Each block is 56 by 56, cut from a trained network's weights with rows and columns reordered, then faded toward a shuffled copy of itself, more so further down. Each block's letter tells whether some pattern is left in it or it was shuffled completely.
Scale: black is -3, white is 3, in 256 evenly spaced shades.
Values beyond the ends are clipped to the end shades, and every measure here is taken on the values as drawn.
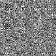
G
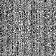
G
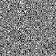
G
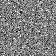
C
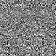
G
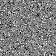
C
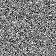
C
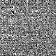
G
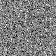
C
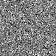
C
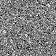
C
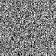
G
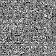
G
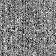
G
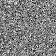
C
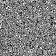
C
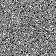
C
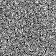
C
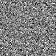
G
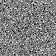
C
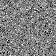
C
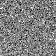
C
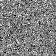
C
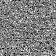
G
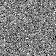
C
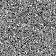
C
